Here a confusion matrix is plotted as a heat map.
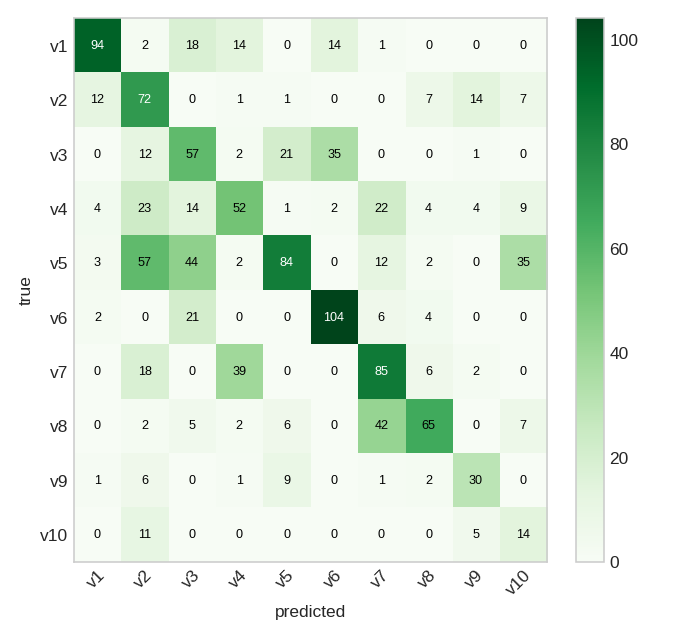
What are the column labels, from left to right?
v1, v2, v3, v4, v5, v6, v7, v8, v9, v10
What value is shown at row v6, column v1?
2
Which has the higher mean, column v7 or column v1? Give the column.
v7
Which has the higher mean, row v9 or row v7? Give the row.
v7
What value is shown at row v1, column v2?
2
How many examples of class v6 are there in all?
137
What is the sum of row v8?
129
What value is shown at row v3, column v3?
57
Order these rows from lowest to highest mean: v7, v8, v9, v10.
v10, v9, v8, v7
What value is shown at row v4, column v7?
22
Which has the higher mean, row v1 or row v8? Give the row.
v1
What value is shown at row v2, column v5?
1
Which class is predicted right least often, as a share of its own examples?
v5
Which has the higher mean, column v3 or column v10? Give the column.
v3
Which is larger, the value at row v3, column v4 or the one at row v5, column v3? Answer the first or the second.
the second
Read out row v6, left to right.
2 0 21 0 0 104 6 4 0 0
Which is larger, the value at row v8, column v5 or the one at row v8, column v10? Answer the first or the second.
the second
